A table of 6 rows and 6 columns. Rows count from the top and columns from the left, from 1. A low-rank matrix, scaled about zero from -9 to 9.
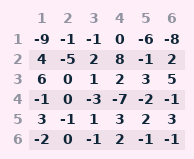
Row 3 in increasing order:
0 1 2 3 5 6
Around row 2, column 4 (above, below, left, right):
0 2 2 -1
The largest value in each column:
6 0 2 8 3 5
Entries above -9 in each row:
5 6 6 6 6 6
